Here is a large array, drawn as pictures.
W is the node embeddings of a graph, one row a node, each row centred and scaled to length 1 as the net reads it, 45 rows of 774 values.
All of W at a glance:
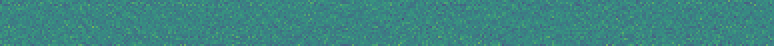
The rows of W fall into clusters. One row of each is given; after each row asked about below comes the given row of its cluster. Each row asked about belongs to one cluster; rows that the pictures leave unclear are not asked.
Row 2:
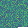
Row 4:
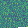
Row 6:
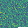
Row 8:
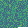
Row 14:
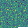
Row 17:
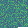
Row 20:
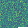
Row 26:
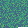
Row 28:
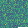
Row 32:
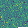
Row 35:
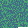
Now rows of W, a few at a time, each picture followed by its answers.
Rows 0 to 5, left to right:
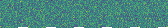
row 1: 14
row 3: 2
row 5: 4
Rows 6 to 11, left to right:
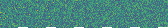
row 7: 8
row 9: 26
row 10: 4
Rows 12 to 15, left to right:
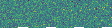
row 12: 28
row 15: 17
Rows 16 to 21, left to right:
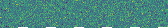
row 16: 26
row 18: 8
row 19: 2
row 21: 35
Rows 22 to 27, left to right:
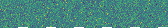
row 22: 35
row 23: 20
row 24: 8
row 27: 26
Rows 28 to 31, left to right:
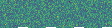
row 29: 14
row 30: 32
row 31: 35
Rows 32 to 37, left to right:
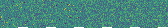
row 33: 28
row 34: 6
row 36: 8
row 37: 6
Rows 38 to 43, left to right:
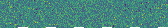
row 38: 2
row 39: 14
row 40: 6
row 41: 35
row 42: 6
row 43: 17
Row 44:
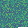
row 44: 26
